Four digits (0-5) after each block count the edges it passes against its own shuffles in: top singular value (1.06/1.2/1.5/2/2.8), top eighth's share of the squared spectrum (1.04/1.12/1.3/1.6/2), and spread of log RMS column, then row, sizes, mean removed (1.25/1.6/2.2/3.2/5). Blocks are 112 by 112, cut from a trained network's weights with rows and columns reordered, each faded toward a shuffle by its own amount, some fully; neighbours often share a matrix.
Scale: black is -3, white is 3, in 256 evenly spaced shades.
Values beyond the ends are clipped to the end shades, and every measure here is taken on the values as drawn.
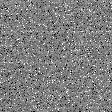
1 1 0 0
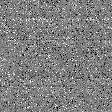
2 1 1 0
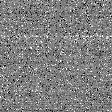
2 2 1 1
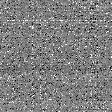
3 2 2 0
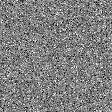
1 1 0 0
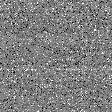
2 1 1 0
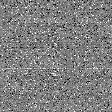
2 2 2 0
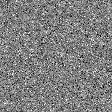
1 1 0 0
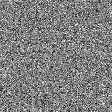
3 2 0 1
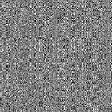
4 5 4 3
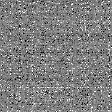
3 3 3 1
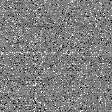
2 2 2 0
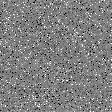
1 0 0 0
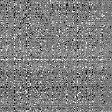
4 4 4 2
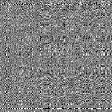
4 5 3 3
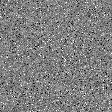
0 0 0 0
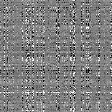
4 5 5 3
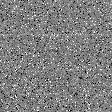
0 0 0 0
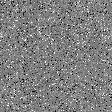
0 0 0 1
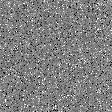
0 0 0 0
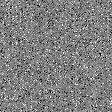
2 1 0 1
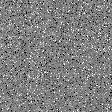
1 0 0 0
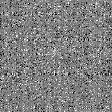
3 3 0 2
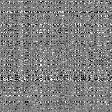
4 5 2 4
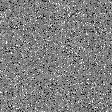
1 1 0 1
